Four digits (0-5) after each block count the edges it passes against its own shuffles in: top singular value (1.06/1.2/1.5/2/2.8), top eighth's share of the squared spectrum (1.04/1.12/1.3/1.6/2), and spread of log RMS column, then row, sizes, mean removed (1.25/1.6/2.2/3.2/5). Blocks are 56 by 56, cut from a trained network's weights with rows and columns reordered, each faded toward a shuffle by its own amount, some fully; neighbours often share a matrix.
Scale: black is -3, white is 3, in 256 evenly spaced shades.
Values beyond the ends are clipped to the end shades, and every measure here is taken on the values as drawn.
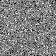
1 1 0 0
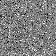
0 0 0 0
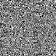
3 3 1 1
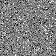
0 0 0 0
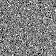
0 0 0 0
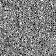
3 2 1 0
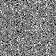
2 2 0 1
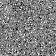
1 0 0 0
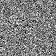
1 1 0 0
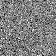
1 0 0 0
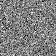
0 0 0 0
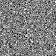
2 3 1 1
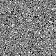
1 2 0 0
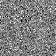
2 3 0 1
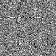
3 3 1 1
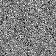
1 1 0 0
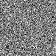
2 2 0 0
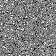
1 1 0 0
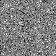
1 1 0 0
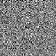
3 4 2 2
